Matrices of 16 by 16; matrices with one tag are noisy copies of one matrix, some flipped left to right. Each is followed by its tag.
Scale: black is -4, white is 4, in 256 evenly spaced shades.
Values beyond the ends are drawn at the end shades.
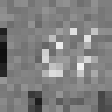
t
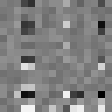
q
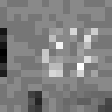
t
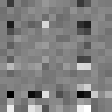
q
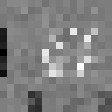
t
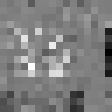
t
